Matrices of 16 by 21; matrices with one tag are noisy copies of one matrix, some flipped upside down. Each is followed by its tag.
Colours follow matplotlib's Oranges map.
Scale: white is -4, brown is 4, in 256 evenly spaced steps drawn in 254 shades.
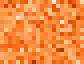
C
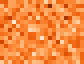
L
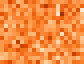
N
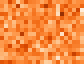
N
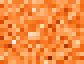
L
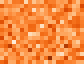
L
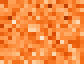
L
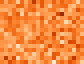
C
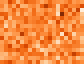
N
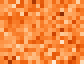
C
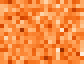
N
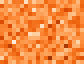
L
